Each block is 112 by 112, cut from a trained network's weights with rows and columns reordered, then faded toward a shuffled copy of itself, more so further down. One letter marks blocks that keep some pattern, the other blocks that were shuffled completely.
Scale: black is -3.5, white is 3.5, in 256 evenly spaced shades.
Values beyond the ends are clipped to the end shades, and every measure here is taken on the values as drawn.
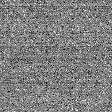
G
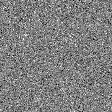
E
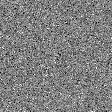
E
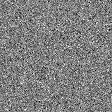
E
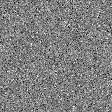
E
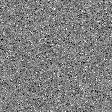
E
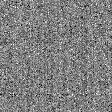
G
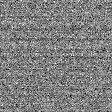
G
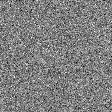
E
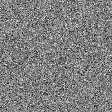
G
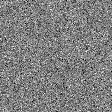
E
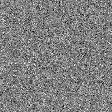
G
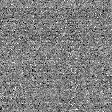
G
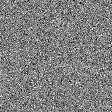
E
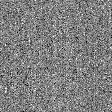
G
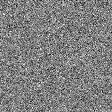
G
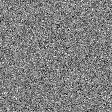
E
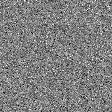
E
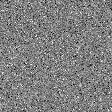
E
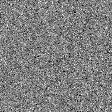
G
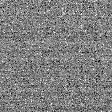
G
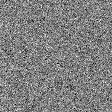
G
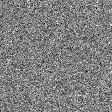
E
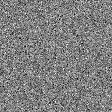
G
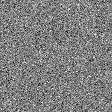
E
